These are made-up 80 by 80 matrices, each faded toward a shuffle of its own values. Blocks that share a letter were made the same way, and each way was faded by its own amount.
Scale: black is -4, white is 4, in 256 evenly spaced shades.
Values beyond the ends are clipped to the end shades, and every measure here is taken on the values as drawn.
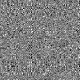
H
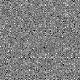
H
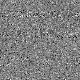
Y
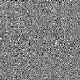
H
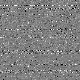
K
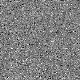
Y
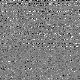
K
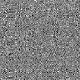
H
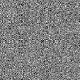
H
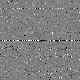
K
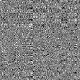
H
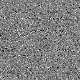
Y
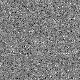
Y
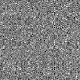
H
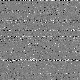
K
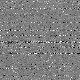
K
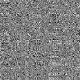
H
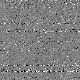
K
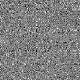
H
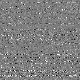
K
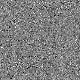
Y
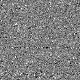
Y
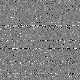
K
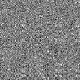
H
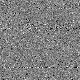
Y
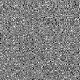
H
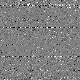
K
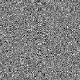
H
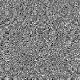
H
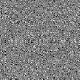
H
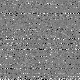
K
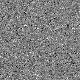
Y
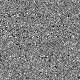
Y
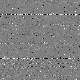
K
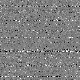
K
